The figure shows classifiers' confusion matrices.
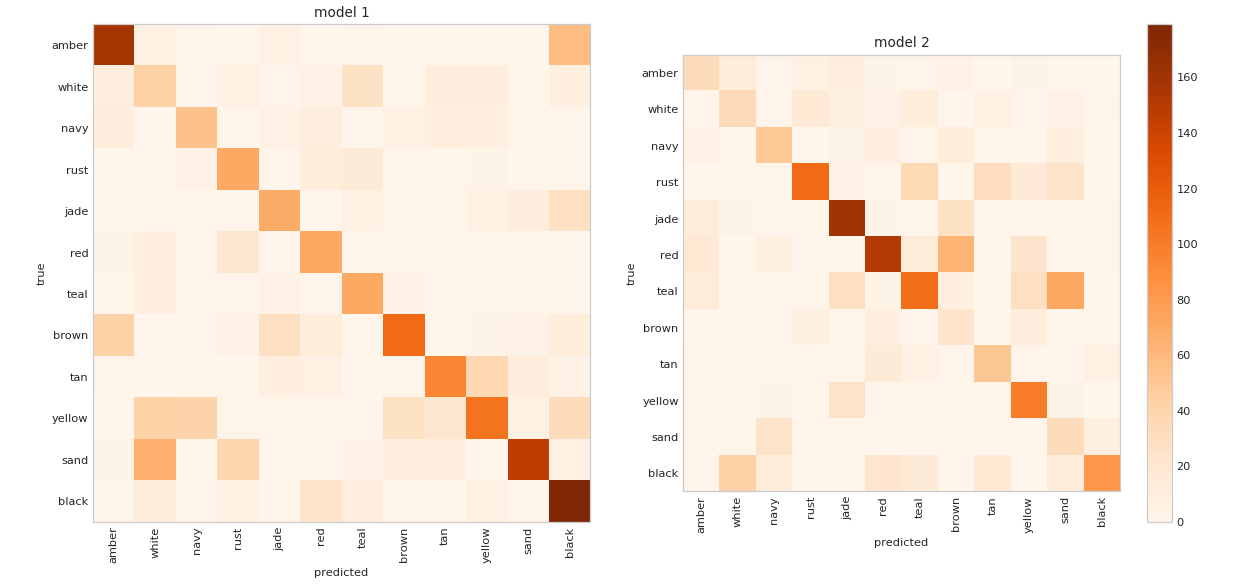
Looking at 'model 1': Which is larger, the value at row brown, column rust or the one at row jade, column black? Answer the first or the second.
the second
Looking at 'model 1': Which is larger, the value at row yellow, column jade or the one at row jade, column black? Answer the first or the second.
the second
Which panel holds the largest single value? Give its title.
model 1
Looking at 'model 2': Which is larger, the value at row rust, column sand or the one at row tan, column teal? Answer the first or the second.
the first
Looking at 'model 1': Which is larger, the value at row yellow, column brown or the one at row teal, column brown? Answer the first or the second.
the first
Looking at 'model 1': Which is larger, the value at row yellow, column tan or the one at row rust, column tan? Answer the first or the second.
the first
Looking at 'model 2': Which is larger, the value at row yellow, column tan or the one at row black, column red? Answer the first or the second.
the second
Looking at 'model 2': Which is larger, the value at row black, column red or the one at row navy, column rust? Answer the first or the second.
the first
